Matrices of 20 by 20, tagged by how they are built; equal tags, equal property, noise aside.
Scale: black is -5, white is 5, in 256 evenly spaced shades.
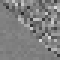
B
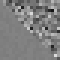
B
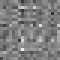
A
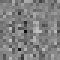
A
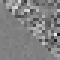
B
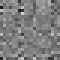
A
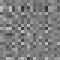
A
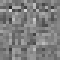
A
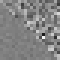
B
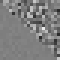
B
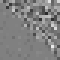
B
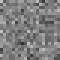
A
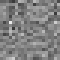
A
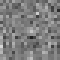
A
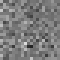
A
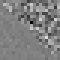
B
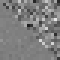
B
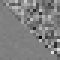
B
